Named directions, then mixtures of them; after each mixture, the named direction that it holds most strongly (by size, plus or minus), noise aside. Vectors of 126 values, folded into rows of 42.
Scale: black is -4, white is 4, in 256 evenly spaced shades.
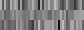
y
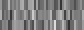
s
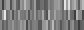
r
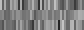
y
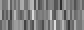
s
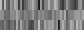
y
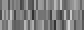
s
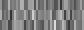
s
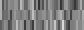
s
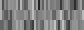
s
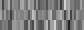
s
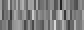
s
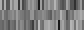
y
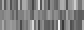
y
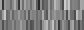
r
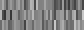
r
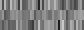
y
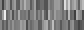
r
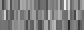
r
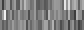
r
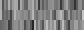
s
